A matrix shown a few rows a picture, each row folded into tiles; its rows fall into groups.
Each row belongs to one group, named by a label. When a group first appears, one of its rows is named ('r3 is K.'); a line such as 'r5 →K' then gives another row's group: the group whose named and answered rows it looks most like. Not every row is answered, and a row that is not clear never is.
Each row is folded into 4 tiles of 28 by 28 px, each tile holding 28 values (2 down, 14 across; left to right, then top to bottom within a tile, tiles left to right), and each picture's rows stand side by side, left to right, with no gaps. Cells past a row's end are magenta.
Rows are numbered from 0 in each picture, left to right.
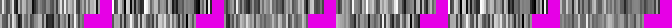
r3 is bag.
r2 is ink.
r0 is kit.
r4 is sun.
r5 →sun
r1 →sun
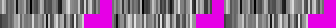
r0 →ink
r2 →ink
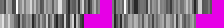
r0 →bag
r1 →ink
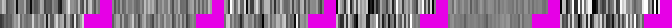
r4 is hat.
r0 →ink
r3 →kit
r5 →kit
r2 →hat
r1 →sun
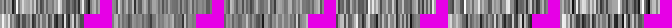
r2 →hat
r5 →bag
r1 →hat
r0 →bag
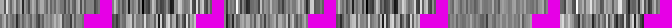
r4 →hat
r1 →ink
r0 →hat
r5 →bag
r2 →ink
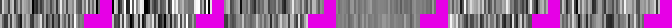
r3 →sun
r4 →bag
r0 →kit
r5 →kit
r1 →kit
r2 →ink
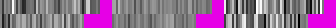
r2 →sun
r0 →ink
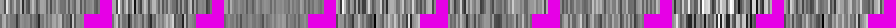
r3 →hat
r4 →kit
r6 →bag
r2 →hat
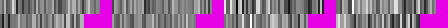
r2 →sun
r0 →ink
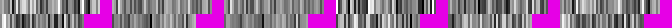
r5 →bag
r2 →hat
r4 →ink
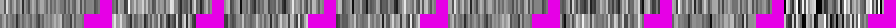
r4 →hat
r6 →hat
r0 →hat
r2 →ink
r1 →bag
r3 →ink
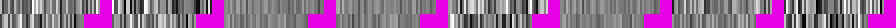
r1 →sun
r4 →bag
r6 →kit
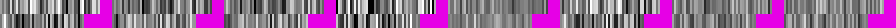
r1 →ink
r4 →sun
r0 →bag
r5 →bag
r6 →kit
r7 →sun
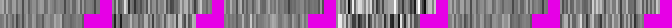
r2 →sun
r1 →ink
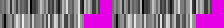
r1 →ink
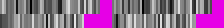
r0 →ink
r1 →ink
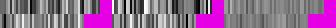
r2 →hat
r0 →ink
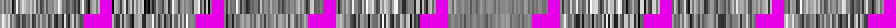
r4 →hat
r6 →kit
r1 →kit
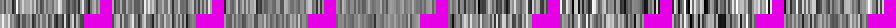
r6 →kit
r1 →sun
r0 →bag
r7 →kit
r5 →sun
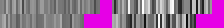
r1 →bag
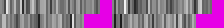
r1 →ink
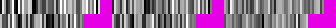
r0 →kit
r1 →kit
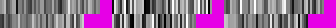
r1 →kit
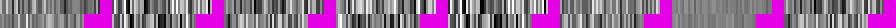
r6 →hat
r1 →kit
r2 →ink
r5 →sun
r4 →kit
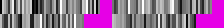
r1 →bag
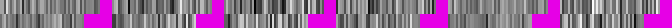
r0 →hat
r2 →ink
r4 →hat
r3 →kit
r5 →sun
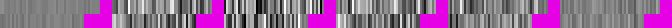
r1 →bag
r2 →kit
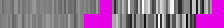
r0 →sun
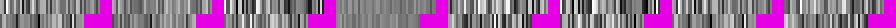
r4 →bag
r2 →sun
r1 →hat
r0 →hat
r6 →hat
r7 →bag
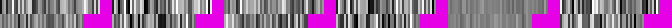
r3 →kit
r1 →kit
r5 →sun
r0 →kit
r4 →sun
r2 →bag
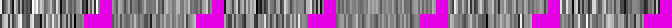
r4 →hat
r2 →kit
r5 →sun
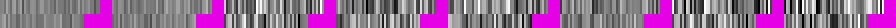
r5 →kit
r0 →hat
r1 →hat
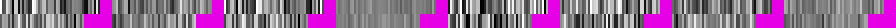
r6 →ink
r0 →sun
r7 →hat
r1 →ink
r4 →kit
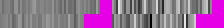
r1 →hat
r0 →sun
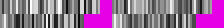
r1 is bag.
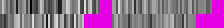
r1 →hat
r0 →ink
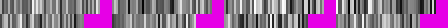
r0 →sun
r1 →ink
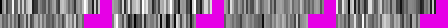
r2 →hat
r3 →sun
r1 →bag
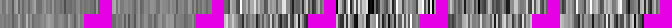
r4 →ink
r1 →hat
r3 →kit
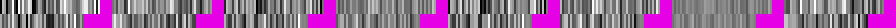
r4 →kit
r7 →bag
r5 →sun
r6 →sun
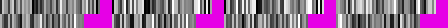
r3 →bag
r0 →kit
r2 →kit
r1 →kit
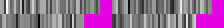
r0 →hat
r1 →ink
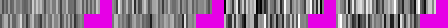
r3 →bag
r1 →hat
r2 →kit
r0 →sun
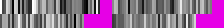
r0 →sun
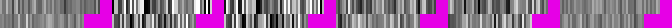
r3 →ink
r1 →kit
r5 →sun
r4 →ink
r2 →kit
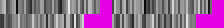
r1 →kit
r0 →ink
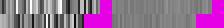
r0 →bag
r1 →hat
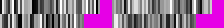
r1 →bag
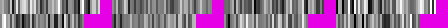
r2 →ink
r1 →ink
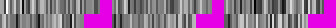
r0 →hat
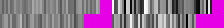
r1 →sun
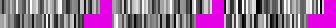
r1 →bag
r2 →kit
